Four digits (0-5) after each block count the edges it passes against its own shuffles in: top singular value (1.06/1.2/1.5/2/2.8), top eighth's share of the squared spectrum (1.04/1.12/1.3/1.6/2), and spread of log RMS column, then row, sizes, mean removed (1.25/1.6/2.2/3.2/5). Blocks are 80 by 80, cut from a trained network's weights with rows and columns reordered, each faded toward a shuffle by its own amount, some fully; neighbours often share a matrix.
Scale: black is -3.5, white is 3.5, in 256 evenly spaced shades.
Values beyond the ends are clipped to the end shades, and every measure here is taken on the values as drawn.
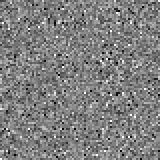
3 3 2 1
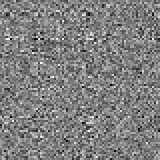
4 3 2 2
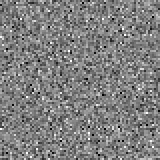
3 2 1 1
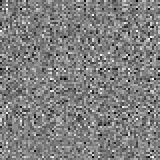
4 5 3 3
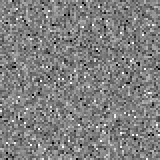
0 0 0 0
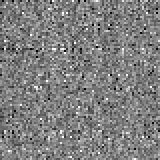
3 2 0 2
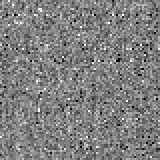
2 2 0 2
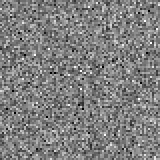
0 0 0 0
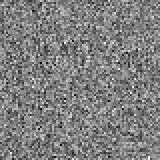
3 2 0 1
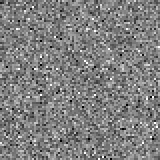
1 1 0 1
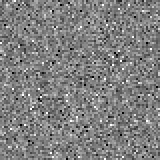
0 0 0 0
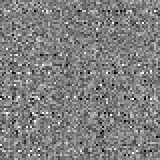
3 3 1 3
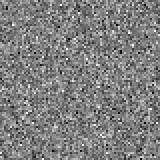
0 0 0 0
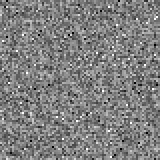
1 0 0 0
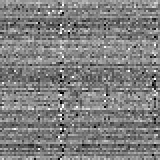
4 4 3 2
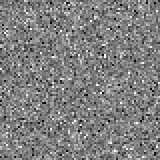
0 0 0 0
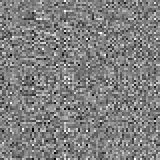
4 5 3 3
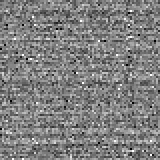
3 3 0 1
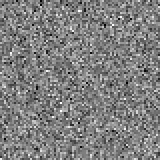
2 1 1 0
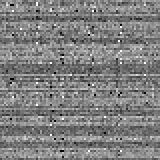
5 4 2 2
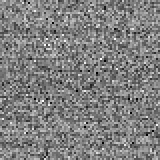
2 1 0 0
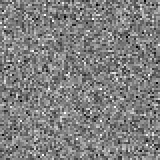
1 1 0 0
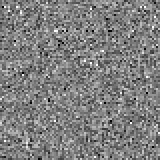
1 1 0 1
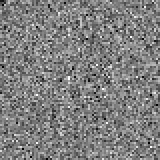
1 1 0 0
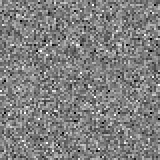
2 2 0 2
